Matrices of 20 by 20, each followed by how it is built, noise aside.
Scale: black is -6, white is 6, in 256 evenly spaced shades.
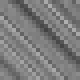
Toeplitz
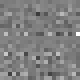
uneven rows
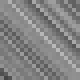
Toeplitz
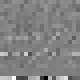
uneven rows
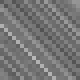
Toeplitz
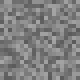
noise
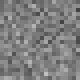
noise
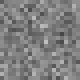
noise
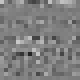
uneven rows
